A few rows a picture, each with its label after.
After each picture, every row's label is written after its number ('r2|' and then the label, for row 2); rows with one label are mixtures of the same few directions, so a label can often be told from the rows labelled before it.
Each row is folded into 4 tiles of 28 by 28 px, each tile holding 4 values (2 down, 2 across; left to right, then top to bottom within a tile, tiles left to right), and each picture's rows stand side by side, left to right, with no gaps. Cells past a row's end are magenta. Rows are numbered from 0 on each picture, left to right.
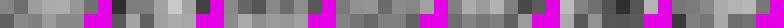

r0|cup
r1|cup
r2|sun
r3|sun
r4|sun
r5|cup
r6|cup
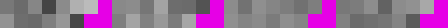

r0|sun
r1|sun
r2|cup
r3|sun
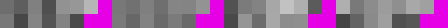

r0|sun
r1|sun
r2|cup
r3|cup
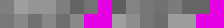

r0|sun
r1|cup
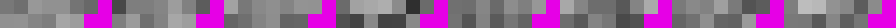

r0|cup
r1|cup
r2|cup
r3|sun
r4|sun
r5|cup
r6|sun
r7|sun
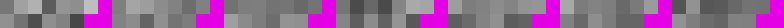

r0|sun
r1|sun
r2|cup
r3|sun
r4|cup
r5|cup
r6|cup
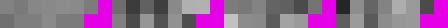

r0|cup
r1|sun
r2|cup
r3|cup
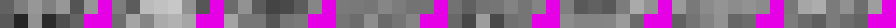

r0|sun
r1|cup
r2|cup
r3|sun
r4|sun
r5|sun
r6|cup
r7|sun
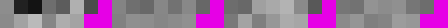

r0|sun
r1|sun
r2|cup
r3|cup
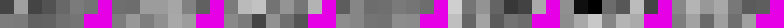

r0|cup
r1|cup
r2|sun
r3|cup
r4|cup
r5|sun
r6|sun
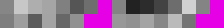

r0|sun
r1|sun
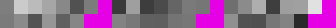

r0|sun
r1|cup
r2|sun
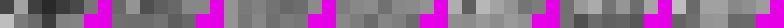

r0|cup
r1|cup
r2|cup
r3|sun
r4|cup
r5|sun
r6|cup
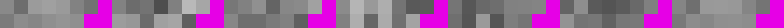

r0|cup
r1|sun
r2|sun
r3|sun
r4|sun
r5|cup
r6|cup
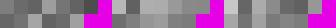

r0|sun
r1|cup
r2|cup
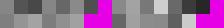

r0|sun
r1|sun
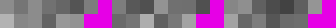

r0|cup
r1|sun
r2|cup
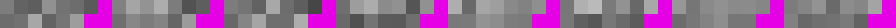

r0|sun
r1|sun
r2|sun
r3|sun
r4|cup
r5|sun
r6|cup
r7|sun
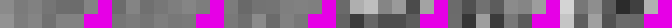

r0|cup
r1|cup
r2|sun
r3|sun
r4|sun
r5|cup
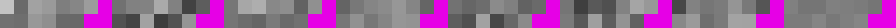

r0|cup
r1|sun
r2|sun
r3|cup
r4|sun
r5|sun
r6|cup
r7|sun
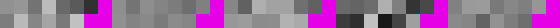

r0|sun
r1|cup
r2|cup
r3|sun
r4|sun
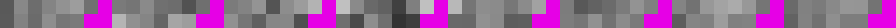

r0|cup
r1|cup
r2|sun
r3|cup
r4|cup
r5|sun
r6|cup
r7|cup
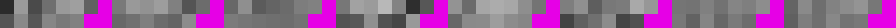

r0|cup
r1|sun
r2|cup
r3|sun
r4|cup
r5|cup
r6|sun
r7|cup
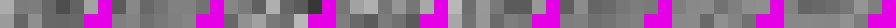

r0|cup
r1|cup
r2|sun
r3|sun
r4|cup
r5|cup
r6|sun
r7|sun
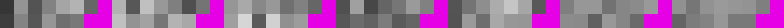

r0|cup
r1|cup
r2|sun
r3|cup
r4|cup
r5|sun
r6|cup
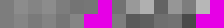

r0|sun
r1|sun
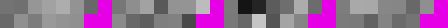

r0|cup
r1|sun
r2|sun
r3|sun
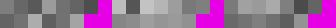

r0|sun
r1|cup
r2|sun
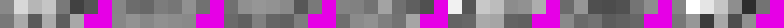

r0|sun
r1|sun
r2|sun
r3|sun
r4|cup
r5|cup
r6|sun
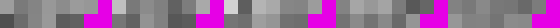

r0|cup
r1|cup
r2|cup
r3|sun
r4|cup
